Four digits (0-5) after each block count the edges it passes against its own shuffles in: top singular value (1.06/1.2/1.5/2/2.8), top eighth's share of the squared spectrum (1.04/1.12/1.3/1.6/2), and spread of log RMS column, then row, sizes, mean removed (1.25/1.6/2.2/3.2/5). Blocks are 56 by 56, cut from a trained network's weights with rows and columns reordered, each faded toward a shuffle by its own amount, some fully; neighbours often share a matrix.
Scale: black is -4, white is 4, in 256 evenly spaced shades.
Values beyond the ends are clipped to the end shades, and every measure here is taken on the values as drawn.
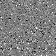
2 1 0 1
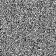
0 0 0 0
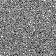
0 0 0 0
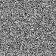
0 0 0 0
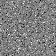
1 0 0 0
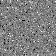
0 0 0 0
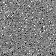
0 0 0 0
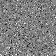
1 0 0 0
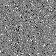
0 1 0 0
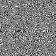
3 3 0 2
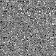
2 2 0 2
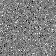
0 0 0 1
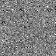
2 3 1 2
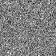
1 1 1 1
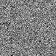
1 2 0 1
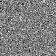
0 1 0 0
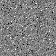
2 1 0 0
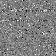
2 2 0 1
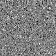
2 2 0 1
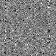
2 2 1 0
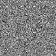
3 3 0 1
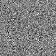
2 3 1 1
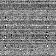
4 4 2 2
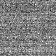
3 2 1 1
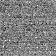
2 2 0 0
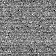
3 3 0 0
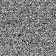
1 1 0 0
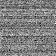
4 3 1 1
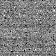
2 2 1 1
